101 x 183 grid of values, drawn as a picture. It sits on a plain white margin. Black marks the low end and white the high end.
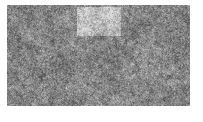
The ninth with the highest average is the top middle. An odd patch, higher than its surroundings, sits in the top middle. There are no regular stripes. The texture is blotchy.
